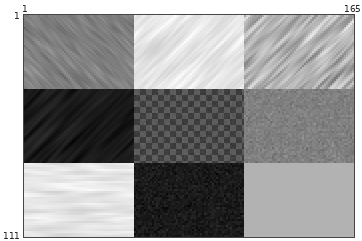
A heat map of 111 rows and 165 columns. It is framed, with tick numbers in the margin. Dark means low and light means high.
The table splits into 3 rows of 3 panels. Panel 1,1: middling, slanting down to the right, faint in contrast. Panel 1,2: very high, slanting up to the right, faint in contrast. Panel 1,3: high, slanting up to the right. Panel 2,1: very low, slanting up to the right, faint in contrast. Panel 2,2: low, checkered. Panel 2,3: middling, fine-grained, faint in contrast. Panel 3,1: very high, streaked across, faint in contrast. Panel 3,2: very low, fine-grained, faint in contrast. Panel 3,3: high, flat.
